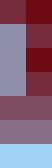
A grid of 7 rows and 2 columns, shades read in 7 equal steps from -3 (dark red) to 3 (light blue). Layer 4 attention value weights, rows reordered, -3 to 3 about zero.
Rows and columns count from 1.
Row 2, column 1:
1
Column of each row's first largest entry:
1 1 1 1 1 1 1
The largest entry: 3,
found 2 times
